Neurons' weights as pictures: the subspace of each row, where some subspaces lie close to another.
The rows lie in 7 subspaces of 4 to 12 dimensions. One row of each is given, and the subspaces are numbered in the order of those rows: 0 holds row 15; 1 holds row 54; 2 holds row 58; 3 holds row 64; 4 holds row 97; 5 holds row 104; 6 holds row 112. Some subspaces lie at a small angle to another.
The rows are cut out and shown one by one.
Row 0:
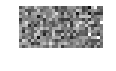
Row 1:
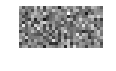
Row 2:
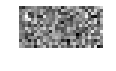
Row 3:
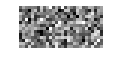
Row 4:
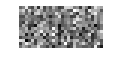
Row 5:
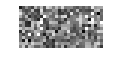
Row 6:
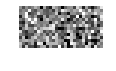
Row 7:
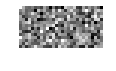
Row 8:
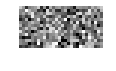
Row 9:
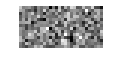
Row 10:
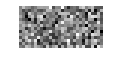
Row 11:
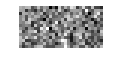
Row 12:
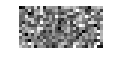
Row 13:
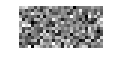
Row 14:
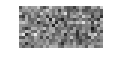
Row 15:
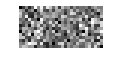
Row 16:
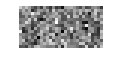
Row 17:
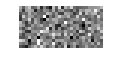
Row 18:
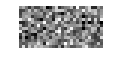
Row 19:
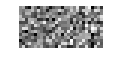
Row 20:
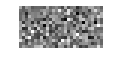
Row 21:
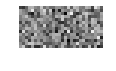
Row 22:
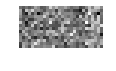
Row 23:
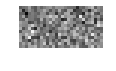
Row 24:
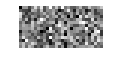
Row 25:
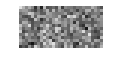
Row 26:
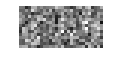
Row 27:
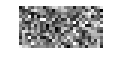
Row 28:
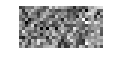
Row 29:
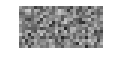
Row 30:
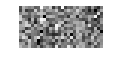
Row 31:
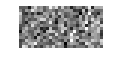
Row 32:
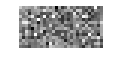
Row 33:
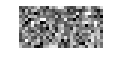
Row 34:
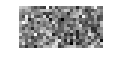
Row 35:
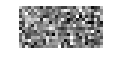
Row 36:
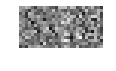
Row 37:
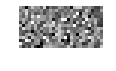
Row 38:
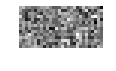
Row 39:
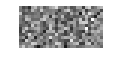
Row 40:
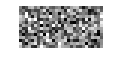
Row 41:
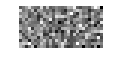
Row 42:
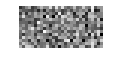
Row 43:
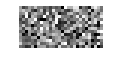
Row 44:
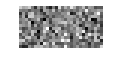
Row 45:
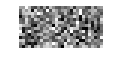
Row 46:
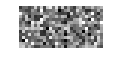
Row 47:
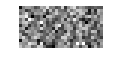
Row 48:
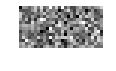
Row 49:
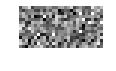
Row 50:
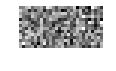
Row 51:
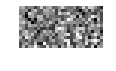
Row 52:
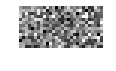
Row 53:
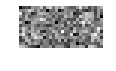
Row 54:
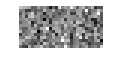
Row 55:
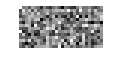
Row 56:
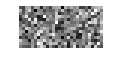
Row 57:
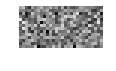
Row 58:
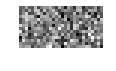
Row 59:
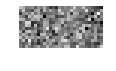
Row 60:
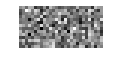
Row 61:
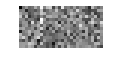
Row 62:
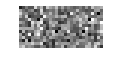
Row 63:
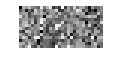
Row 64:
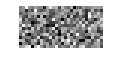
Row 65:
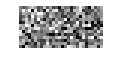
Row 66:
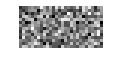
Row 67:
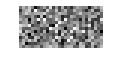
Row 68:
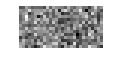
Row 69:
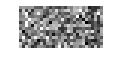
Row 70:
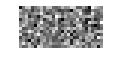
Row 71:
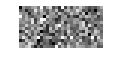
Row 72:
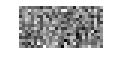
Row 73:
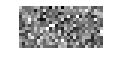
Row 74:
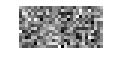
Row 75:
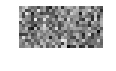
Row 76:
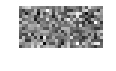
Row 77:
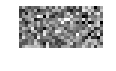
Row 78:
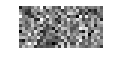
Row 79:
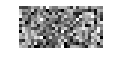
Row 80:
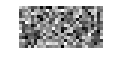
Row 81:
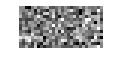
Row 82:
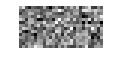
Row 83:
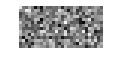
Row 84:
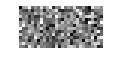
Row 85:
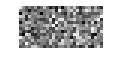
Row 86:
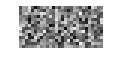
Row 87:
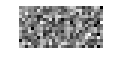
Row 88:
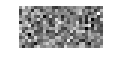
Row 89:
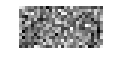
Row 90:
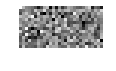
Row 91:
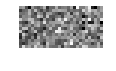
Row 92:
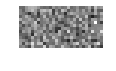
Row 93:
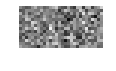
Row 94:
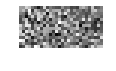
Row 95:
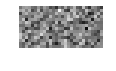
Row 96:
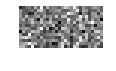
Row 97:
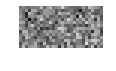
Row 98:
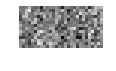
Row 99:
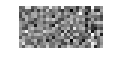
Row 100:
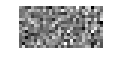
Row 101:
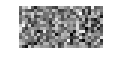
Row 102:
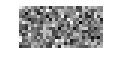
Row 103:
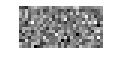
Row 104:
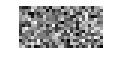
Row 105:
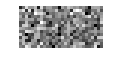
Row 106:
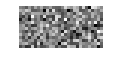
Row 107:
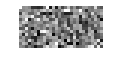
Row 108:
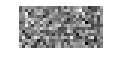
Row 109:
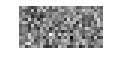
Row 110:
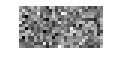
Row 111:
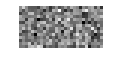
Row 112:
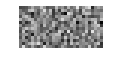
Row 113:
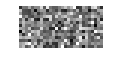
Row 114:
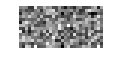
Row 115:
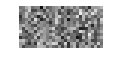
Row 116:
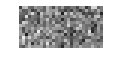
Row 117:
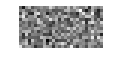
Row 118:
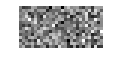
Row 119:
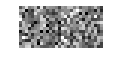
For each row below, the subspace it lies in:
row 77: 6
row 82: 6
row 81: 2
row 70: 5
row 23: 3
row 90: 2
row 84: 4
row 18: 6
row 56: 4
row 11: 1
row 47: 3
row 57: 3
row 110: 2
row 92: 2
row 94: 3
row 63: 4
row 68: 2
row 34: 2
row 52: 2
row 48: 0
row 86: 0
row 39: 1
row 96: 3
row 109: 3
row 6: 4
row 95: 1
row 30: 0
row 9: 0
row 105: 3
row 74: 3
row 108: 4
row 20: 3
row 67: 0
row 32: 2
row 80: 6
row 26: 5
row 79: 2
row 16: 5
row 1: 3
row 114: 2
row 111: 6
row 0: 2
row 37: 3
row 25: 3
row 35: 4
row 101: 0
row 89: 2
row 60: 1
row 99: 6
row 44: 1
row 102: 2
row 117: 2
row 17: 1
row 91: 6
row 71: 4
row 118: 5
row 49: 1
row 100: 6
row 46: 1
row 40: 3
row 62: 1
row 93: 1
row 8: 3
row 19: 6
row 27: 3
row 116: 2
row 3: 1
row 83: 0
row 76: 2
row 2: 5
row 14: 2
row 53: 2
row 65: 3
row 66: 6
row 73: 0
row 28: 4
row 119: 3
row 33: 3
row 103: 3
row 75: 3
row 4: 3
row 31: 0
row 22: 0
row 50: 6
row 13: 3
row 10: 5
